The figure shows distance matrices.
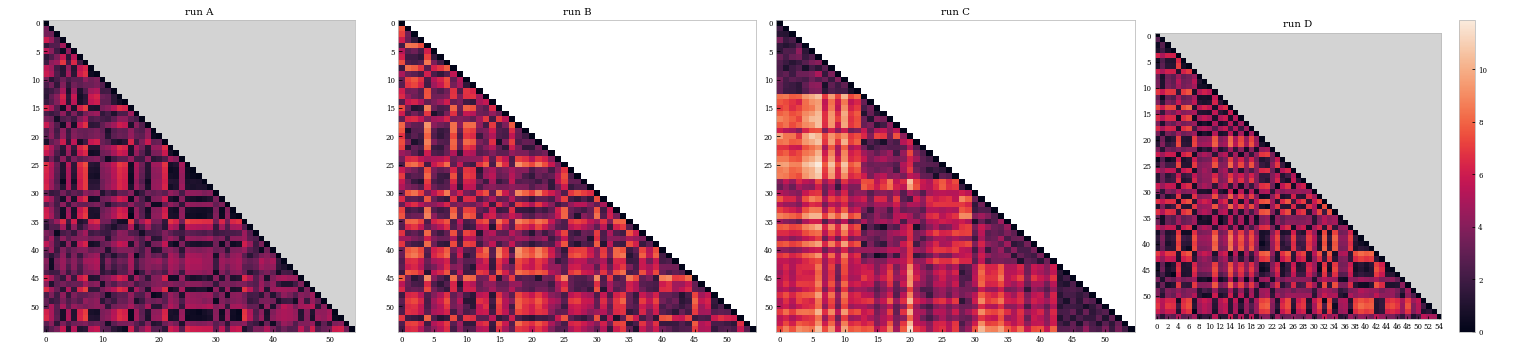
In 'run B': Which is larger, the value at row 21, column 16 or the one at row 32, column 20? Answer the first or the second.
the second
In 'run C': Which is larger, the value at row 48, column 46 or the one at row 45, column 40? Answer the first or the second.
the second
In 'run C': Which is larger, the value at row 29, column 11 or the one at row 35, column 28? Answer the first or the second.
the second
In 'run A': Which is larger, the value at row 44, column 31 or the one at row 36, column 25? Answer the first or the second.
the second
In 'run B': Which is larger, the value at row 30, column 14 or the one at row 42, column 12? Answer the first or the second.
the second
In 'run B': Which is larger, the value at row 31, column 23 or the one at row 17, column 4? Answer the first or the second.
the second
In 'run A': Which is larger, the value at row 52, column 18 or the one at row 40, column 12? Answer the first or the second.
the second
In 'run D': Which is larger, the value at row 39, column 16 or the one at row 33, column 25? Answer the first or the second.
the first
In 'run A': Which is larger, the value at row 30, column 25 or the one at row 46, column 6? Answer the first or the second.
the first
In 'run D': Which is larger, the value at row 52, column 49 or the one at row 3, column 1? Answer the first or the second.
the first
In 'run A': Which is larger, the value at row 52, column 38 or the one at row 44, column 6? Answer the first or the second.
the first
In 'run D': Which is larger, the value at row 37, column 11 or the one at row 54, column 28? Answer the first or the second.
the second
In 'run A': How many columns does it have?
55
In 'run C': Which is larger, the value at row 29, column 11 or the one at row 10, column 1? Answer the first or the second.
the first
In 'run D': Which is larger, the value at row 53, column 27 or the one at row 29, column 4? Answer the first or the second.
the first
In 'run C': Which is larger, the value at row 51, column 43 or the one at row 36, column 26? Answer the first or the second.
the second
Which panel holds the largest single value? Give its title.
run C
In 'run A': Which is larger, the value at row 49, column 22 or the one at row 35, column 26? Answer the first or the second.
the second
